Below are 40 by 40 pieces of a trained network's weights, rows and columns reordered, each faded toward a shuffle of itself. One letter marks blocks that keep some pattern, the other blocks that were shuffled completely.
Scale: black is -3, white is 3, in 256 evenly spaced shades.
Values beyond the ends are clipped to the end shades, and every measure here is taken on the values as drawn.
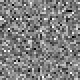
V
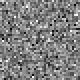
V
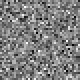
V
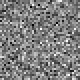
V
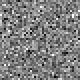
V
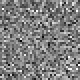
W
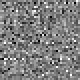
W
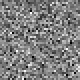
V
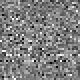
W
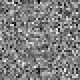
W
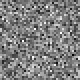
V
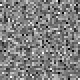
V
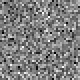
V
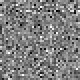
W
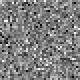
V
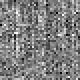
W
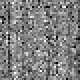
W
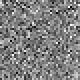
W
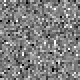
V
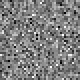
V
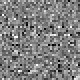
W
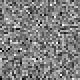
W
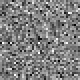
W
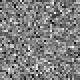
V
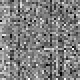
W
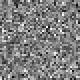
W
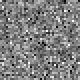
V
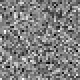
W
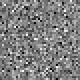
V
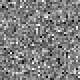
V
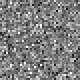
V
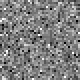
V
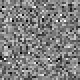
W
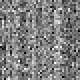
W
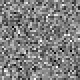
V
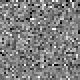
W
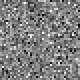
V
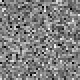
V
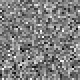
W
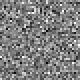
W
